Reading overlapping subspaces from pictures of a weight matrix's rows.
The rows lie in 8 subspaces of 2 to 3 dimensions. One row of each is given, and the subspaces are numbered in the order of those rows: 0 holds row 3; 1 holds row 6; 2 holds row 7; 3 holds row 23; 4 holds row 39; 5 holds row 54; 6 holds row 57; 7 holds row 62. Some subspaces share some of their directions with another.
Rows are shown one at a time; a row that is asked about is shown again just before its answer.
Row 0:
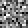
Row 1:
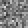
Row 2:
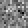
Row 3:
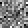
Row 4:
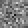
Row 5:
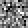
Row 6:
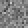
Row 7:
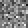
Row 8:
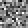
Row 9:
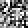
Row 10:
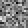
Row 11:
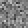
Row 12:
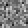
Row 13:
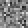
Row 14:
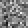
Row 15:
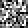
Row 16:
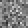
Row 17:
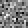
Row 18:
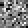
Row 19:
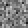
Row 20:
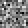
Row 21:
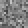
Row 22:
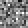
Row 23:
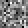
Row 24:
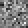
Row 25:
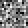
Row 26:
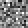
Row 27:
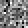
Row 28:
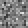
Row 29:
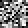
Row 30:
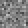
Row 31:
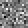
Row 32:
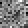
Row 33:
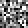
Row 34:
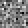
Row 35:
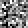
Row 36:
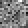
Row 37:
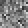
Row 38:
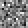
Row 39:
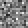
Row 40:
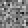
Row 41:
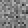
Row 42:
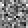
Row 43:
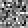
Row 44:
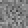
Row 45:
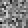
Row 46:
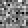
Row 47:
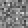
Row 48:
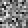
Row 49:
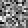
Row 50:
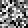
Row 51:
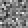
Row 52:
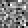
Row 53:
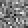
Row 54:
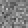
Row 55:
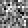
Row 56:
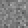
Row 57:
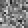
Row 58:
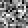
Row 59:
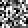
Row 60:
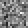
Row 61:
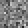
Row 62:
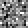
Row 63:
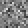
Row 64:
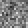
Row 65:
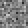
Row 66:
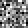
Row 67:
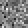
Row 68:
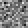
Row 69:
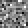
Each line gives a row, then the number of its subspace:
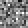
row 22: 0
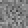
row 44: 7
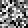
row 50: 1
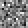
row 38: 2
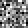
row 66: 5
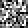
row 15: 2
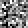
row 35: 7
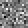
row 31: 5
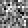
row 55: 4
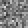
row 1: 6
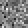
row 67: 5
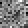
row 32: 0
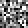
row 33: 6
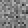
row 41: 2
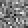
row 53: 0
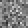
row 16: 7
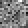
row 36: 0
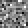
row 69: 1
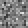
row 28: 7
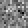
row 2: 4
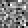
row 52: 1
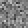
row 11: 3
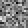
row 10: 3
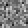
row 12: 5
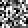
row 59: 5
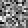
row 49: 3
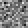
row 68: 0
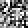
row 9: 3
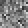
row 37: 6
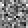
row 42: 2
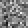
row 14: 7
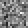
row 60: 7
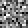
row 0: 6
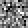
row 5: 4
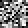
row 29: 0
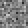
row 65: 4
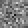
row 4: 0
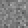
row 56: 1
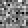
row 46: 0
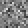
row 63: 1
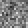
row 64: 5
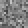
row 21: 6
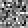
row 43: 2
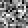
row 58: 4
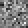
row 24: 2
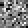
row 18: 2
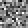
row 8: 7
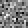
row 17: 5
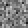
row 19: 5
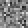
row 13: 6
